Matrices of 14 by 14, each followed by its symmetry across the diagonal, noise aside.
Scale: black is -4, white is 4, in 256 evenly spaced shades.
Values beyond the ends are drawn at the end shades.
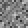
symmetric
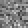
neither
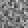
neither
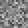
symmetric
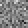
neither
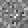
symmetric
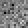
symmetric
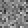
neither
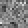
neither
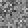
symmetric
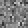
neither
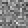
neither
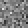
neither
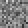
neither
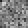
symmetric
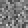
neither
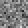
neither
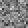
neither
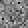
symmetric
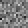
neither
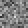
neither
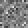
symmetric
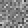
symmetric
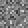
symmetric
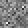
symmetric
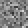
neither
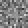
symmetric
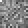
symmetric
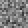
symmetric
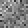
symmetric
